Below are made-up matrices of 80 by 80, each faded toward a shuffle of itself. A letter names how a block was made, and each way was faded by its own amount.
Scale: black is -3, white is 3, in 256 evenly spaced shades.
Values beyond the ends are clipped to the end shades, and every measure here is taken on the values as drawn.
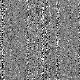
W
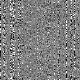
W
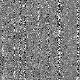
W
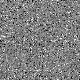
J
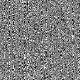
W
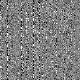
W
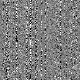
W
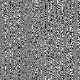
W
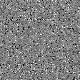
J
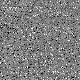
J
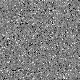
J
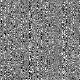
W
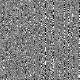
W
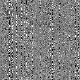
W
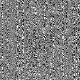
W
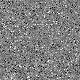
J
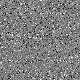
J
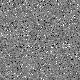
J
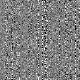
W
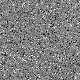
J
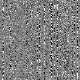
W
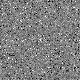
J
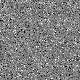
J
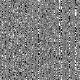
W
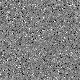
J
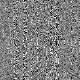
W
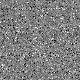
J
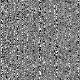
W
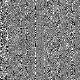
W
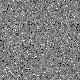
J
